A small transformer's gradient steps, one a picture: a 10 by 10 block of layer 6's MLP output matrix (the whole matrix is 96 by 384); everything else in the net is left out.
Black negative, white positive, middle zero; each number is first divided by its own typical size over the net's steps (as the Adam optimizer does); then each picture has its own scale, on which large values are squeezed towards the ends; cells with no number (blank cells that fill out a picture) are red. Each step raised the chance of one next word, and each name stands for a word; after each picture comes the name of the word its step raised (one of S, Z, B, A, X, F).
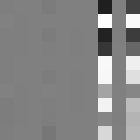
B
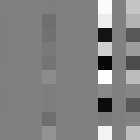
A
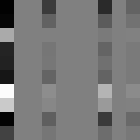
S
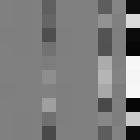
B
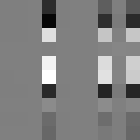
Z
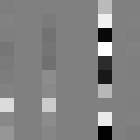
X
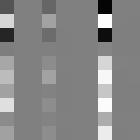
B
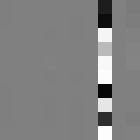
Z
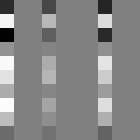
B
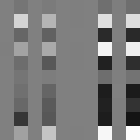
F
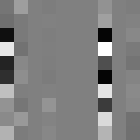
X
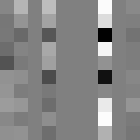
X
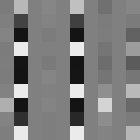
X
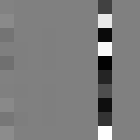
F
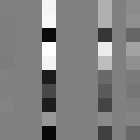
X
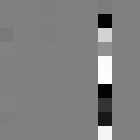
Z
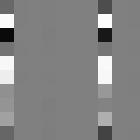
B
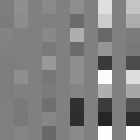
A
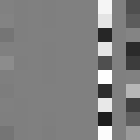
A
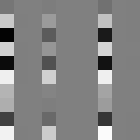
A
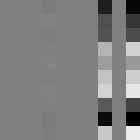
S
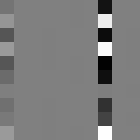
F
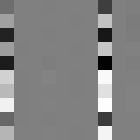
A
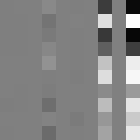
B
